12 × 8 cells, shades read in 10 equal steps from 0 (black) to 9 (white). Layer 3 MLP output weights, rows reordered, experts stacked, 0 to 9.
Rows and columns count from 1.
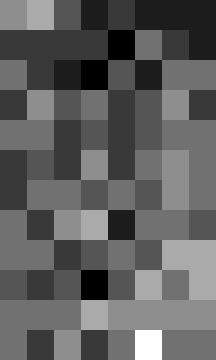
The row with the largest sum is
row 11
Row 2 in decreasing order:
4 2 2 2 2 2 1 0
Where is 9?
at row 12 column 6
